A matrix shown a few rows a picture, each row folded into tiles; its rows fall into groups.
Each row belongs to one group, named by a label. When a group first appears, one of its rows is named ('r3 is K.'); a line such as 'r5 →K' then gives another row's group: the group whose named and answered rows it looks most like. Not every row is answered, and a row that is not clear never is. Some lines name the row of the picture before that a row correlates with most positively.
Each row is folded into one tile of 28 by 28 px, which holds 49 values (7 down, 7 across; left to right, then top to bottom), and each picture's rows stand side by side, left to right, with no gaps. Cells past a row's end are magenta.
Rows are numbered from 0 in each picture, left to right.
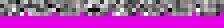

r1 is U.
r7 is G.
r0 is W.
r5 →U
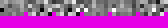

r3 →G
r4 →G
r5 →W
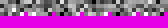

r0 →W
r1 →U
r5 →U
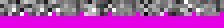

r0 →W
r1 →W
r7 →G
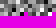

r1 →W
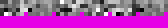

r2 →U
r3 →W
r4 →G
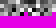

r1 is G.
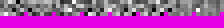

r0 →U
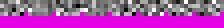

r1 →G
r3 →G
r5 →W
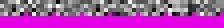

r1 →U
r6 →G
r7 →U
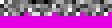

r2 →W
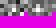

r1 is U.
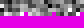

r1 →U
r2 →W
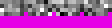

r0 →G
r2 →G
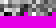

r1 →U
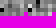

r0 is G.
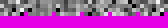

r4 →U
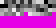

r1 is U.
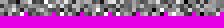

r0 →W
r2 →U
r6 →U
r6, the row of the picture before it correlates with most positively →1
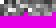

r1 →G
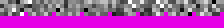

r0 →W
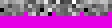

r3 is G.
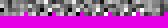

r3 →W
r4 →W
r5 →G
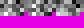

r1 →U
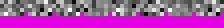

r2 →W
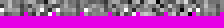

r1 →W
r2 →G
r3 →G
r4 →W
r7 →G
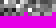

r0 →U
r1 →G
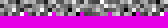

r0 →W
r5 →W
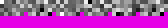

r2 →U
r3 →U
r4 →G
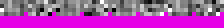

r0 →G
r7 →W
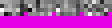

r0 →G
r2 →G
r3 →U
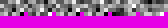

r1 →W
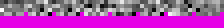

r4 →G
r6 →U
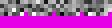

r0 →W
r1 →U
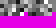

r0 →W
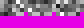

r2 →U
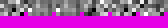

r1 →G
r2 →G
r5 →U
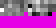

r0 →G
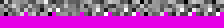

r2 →G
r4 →W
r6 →W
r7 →W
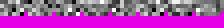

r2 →W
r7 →G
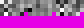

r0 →U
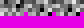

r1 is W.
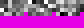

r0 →G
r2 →G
